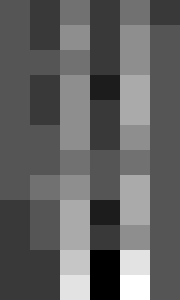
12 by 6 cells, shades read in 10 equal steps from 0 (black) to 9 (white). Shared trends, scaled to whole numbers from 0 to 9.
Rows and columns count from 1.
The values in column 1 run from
2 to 3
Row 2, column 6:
3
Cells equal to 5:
9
